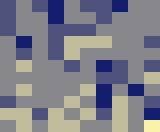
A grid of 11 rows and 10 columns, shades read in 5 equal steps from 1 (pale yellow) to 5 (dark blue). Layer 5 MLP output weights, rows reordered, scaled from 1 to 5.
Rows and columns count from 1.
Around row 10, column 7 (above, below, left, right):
5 3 2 2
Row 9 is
4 3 3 3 2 3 5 2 3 4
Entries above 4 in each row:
2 1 0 1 0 1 0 2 1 1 0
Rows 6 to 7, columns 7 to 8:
5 4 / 4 4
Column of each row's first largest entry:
4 4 1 2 2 7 7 7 7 10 1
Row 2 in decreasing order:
5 4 4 3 3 3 3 3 3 3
